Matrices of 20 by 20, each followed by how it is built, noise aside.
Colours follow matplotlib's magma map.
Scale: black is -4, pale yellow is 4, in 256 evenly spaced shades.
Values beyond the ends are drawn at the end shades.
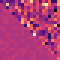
upper triangular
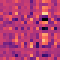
low rank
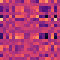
low rank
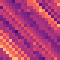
Toeplitz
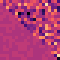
upper triangular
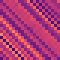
Toeplitz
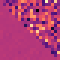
upper triangular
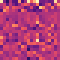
low rank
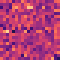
low rank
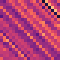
Toeplitz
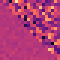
upper triangular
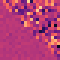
upper triangular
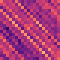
Toeplitz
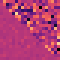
upper triangular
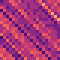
Toeplitz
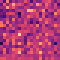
low rank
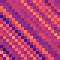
Toeplitz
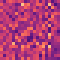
low rank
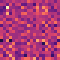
low rank
